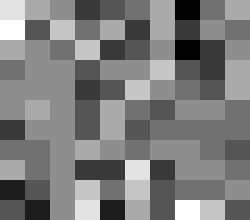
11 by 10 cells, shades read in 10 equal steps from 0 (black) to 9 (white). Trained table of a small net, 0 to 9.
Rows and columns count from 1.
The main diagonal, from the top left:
8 3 4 3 3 4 4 5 5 5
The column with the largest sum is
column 3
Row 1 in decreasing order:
8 6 6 6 5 4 4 3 2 0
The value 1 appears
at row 10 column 1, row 11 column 2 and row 11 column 5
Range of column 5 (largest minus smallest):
5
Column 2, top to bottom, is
6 3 5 5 5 6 5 4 4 3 1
